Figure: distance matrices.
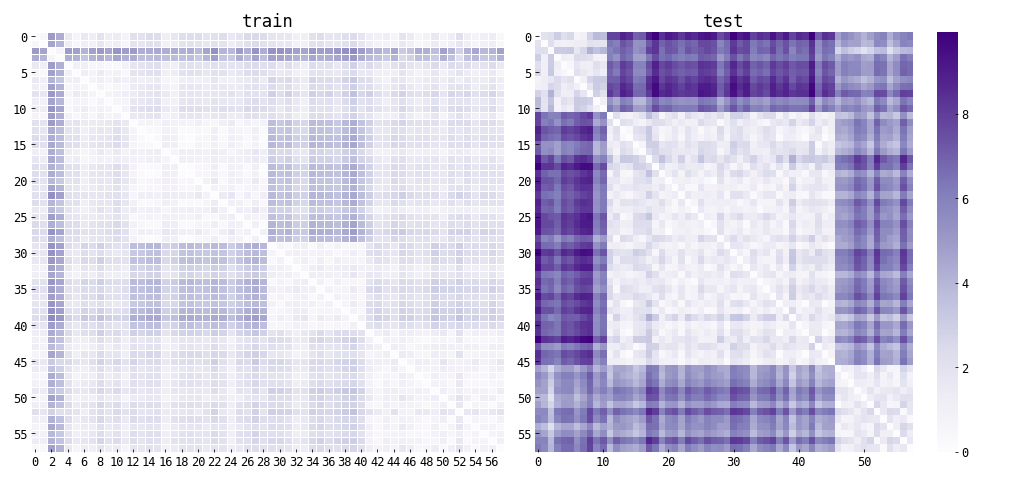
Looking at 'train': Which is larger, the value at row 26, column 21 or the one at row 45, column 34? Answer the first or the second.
the second
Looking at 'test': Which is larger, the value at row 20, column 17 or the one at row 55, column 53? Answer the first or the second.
the first
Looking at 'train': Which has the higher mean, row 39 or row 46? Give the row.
39
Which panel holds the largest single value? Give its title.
test
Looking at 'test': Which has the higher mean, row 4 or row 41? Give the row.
4
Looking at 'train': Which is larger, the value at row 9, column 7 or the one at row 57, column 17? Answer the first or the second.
the second
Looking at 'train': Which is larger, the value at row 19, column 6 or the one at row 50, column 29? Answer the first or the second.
the second
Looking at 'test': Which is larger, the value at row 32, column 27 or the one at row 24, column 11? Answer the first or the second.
the second
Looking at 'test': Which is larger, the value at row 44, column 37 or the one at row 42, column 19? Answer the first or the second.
the second
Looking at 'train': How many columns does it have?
58
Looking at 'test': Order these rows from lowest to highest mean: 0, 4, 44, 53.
44, 53, 4, 0
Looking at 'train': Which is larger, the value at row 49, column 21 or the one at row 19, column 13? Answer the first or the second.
the first
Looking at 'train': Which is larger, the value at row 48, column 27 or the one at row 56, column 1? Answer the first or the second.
the first
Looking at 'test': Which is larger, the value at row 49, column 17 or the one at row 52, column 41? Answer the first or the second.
the first
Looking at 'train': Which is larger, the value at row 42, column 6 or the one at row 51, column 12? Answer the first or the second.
the second
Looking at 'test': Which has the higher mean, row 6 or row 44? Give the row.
6
